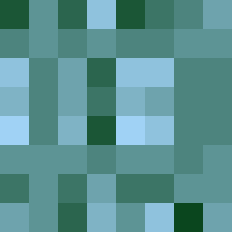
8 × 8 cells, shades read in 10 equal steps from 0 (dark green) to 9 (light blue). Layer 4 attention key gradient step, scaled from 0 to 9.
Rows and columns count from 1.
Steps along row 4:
down up down up down down same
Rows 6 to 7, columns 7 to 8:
4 5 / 5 5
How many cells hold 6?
7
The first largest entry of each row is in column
4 2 1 1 1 1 4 6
